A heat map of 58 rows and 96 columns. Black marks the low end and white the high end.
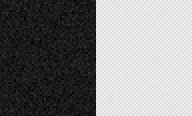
The table splits into one row of 2 panels. Panel 1,1: very low, fine-grained, faint in contrast. Panel 1,2: very high, checkered, faint in contrast.
